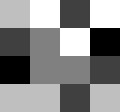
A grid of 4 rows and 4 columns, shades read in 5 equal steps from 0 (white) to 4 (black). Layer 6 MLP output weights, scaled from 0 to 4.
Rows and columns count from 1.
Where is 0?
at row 1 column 2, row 1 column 4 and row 2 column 3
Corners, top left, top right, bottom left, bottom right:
1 0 1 1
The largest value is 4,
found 2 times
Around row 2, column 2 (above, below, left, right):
0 2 3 0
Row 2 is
3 2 0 4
